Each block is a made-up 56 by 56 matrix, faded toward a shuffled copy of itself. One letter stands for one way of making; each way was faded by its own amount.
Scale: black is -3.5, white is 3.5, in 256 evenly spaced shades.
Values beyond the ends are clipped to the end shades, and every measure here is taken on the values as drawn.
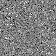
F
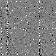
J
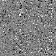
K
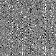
K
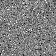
F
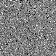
F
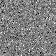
F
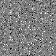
K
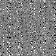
J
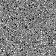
F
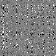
J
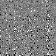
J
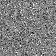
F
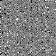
K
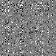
J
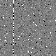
K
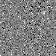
K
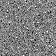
F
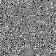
K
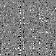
J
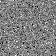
F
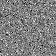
F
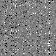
K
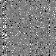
J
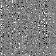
J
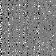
J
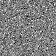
F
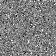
F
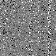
K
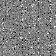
K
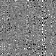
J
